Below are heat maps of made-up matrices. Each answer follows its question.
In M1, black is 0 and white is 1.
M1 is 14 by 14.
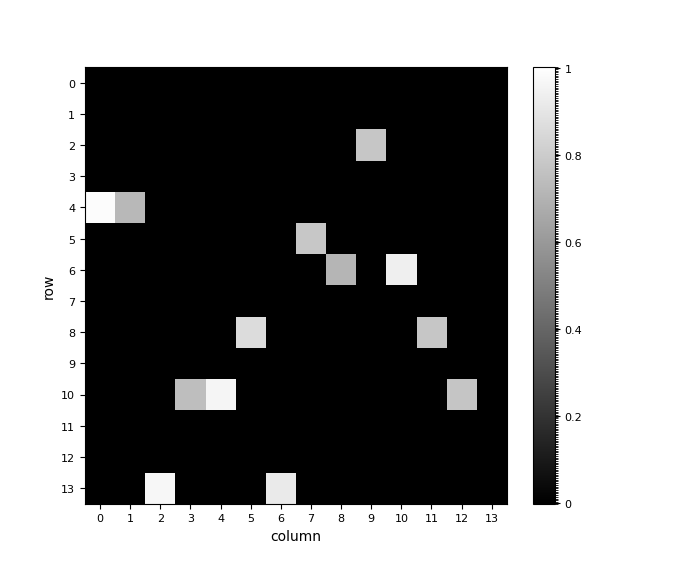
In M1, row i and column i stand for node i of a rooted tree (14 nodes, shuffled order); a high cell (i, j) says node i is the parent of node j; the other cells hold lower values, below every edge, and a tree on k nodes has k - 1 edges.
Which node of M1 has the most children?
10
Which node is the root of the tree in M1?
13
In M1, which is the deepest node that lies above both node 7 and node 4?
6
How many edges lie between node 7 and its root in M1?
4
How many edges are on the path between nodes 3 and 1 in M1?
3
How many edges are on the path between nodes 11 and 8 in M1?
1
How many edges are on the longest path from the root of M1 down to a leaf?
4
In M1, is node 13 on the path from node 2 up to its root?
yes
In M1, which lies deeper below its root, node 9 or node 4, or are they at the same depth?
node 4
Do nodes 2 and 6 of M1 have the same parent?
yes
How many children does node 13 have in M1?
2
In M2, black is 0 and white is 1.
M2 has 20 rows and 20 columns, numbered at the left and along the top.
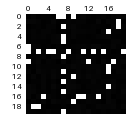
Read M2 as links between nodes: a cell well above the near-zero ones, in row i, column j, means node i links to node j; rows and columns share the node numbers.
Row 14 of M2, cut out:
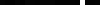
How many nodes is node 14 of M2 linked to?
1
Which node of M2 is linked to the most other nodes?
node 7
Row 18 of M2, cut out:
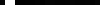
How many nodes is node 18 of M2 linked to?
2
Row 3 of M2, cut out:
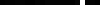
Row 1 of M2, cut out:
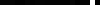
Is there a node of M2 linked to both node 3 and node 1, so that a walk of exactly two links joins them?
no
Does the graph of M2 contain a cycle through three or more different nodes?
no
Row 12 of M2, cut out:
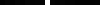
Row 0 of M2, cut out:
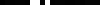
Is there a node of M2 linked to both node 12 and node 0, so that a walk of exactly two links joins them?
yes
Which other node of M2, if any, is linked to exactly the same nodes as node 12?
node 17
